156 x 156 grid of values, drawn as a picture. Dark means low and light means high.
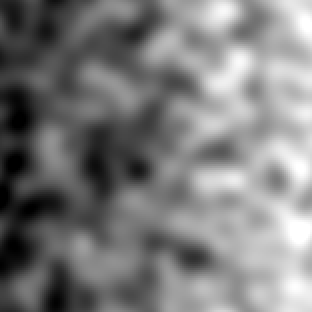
Lone odd cells: none. Average level on the scale: 50%. Stripes: none. Grain: smooth. Slope: up to the right.
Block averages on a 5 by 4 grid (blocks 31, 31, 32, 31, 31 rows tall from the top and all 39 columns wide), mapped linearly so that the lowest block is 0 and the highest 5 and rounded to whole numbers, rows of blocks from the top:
0144
0235
1035
0235
0235
